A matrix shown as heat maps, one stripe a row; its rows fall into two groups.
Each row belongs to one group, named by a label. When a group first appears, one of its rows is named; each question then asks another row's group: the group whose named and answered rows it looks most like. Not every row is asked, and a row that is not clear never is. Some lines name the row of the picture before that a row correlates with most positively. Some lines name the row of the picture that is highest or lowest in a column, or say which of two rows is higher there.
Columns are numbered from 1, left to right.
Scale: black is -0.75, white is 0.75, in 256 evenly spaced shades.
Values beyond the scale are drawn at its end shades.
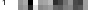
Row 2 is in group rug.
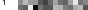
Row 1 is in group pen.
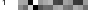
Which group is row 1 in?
rug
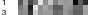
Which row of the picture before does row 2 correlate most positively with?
1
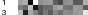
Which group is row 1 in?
rug
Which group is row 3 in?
pen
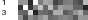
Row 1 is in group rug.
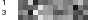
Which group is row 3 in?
rug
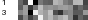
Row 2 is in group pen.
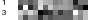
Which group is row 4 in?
pen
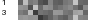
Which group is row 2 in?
rug
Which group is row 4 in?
pen
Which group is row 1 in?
pen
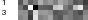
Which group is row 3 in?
rug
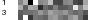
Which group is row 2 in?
pen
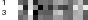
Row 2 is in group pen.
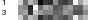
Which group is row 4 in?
pen
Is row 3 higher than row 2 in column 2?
Yes
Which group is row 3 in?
rug
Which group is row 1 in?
pen
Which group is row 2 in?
rug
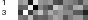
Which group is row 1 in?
rug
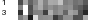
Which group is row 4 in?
rug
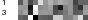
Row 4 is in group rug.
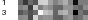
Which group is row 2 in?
rug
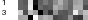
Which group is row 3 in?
pen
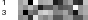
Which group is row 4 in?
rug
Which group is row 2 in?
pen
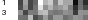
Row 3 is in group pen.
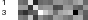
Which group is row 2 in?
rug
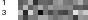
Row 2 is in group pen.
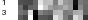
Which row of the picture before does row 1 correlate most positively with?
4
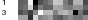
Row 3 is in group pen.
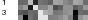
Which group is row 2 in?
rug
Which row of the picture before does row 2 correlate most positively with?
4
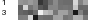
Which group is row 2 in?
pen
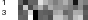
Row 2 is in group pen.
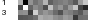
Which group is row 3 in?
rug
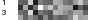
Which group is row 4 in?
pen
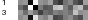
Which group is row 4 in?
rug
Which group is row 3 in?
pen
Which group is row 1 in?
rug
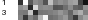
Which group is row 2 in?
rug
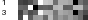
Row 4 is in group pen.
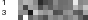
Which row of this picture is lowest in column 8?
3
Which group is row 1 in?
pen
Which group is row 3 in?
rug
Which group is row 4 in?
pen
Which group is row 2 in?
pen
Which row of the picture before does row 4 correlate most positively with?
4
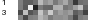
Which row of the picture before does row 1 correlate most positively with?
3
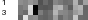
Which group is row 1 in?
pen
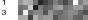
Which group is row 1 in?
pen
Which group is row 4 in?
rug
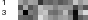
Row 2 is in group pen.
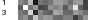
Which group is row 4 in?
rug
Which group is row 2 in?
pen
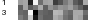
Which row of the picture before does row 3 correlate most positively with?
3
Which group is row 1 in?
rug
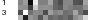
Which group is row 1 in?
rug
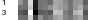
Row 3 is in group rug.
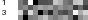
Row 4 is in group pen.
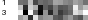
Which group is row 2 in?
pen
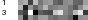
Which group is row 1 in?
rug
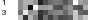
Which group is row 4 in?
pen
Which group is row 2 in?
rug
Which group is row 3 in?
pen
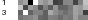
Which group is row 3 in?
pen
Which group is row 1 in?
rug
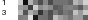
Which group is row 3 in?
pen
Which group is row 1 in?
pen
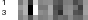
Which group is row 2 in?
rug
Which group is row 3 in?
rug
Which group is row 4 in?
rug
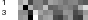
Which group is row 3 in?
rug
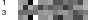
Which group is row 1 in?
rug
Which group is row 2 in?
pen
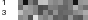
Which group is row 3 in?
pen
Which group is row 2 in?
pen
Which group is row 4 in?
rug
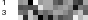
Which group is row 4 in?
pen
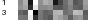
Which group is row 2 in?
rug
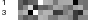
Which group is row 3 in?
rug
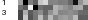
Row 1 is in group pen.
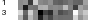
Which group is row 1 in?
rug
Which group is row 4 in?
pen
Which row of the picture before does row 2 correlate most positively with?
1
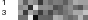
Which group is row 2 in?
rug
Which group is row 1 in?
pen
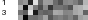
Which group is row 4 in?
pen
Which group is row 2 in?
pen
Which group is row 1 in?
rug
